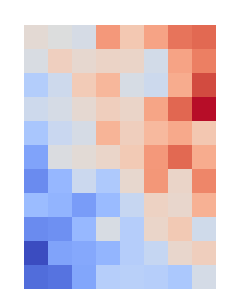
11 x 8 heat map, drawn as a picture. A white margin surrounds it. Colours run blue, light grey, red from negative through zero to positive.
Mirror symmetry: none. Ninth with the highest average: top right. Lone odd cells: none. Stripes: none. Slope: up to the top right. Ninth with the lowest average: bottom left.
